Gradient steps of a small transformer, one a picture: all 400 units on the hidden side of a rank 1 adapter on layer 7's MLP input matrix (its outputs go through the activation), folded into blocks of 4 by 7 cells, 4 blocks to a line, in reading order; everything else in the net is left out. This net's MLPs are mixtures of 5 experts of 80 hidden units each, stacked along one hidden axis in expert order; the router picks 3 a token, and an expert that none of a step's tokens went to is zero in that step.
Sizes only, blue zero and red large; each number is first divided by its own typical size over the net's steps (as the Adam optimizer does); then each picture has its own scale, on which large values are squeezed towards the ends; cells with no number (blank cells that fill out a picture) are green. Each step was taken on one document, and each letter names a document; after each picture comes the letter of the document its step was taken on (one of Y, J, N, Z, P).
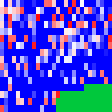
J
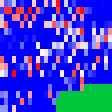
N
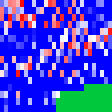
J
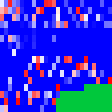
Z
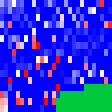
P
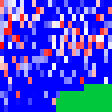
J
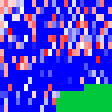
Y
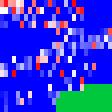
N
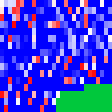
Z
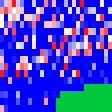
J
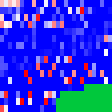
P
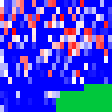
J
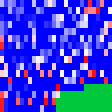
P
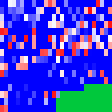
Y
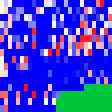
Y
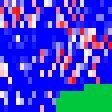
Z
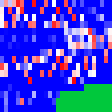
Z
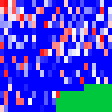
J
